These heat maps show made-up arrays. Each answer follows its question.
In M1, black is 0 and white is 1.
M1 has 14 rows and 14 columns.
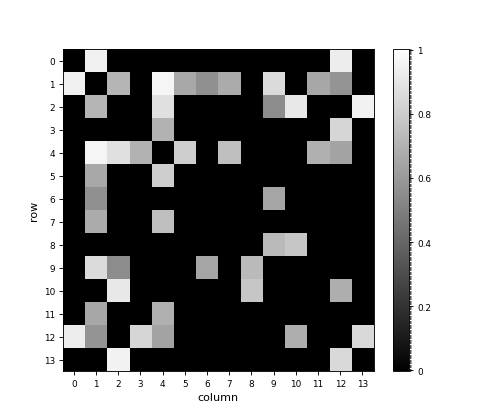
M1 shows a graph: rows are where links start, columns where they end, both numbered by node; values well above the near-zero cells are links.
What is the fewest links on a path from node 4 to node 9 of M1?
2
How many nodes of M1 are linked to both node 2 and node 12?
4
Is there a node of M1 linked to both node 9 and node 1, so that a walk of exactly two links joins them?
yes
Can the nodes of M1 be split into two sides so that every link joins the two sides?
no
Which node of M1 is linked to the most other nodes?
node 1
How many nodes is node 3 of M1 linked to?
2
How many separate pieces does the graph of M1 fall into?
1
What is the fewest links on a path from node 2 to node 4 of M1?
1
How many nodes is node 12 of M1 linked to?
6
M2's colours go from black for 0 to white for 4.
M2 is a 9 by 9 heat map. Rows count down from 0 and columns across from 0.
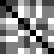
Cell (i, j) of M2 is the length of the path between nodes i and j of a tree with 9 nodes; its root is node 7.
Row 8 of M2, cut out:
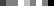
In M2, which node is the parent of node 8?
0
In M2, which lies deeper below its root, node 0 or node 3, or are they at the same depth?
node 3
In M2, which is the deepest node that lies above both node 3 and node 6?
4
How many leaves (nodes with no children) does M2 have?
6
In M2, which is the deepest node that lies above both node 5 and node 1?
0
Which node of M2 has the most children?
0
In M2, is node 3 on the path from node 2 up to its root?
no
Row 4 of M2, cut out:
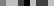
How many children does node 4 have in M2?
2
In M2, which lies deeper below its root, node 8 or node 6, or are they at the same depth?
the same depth
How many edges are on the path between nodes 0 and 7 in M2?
1
